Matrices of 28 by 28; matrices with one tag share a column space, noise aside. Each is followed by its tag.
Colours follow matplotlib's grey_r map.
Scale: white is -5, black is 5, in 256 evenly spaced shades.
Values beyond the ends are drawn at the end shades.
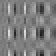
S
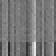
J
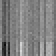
J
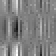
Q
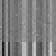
J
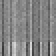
J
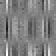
Q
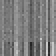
J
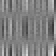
Q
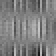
Q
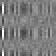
S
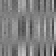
Q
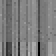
J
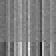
J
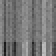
J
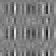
S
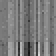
J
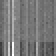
J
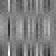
Q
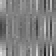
Q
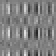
S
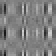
S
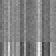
J
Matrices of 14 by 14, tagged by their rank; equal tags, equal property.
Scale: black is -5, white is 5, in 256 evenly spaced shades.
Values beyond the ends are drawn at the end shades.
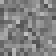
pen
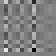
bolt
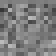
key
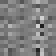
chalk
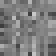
key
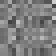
chalk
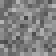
pen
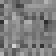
key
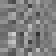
chalk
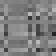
chalk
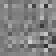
key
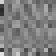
chalk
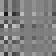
bolt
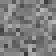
pen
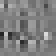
chalk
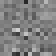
key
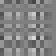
bolt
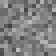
pen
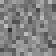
pen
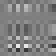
bolt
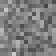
pen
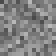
pen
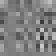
chalk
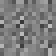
key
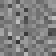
key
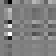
bolt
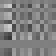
bolt
